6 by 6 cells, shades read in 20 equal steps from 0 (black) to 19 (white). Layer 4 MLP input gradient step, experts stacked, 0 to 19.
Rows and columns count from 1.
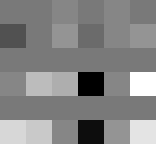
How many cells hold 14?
1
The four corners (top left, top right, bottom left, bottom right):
9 9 16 17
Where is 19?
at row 4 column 6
